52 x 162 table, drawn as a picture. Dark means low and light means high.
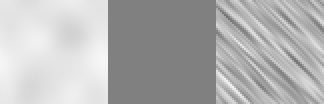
The table splits into one row of 3 panels. Panel 1,1: very high, smooth, faint in contrast. Panel 1,2: middling, flat. Panel 1,3: high, slanting down to the right.
